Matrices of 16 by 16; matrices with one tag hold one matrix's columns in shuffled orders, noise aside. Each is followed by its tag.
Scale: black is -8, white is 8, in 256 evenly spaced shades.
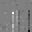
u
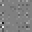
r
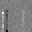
u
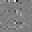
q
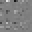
q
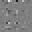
q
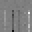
u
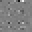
q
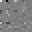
q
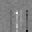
u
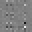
r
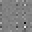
r
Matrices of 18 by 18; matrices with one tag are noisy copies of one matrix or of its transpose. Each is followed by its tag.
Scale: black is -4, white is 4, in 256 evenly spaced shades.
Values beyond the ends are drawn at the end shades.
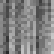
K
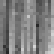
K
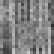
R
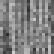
R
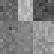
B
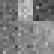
B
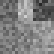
B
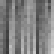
K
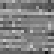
R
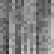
K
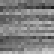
K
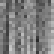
K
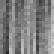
K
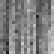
K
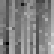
K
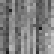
K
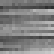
K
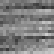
K
